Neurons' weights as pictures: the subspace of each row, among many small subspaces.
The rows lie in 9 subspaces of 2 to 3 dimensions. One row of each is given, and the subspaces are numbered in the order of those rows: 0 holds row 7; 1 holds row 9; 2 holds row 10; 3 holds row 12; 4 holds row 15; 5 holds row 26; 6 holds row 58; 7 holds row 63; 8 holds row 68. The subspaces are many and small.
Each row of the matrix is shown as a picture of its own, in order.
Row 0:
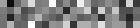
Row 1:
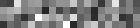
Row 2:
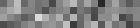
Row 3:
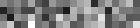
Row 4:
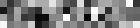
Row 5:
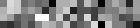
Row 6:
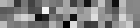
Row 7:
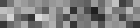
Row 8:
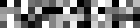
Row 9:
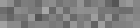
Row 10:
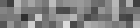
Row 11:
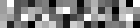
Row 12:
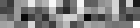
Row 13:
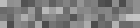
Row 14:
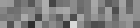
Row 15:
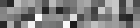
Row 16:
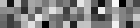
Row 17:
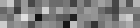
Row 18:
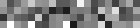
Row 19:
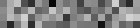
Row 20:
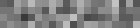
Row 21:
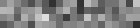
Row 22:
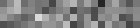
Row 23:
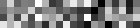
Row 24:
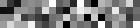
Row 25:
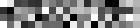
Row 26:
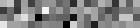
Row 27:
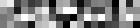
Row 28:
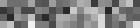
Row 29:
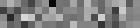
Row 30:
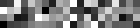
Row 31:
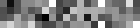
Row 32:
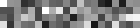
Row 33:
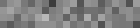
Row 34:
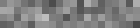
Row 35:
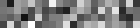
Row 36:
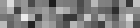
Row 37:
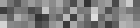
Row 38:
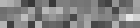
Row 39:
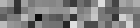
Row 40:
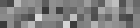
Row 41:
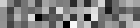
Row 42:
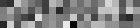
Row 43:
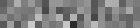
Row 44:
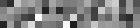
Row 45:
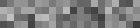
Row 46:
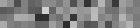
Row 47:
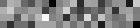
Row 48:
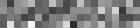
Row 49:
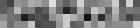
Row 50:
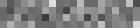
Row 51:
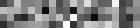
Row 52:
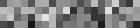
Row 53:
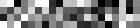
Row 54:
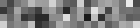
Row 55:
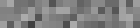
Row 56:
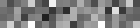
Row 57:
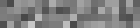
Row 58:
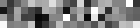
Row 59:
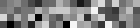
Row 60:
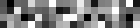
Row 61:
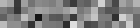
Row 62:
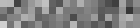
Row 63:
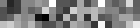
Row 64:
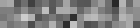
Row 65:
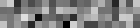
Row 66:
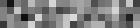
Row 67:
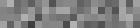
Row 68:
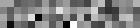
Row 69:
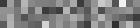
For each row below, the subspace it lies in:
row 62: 8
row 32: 1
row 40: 4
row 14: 0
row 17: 5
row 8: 1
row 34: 3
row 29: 0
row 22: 7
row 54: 6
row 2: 7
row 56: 0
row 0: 1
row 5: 7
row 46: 3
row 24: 5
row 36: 5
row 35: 4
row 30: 5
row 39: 7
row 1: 2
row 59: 8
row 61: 7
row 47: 2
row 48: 8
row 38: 1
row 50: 2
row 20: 3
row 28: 0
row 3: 0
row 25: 1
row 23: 8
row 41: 8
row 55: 4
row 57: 4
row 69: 1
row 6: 3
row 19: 1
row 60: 5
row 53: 8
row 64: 3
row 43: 0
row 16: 1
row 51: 6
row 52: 0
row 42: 8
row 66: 5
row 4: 6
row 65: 2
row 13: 1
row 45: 0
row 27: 6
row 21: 3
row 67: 4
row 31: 7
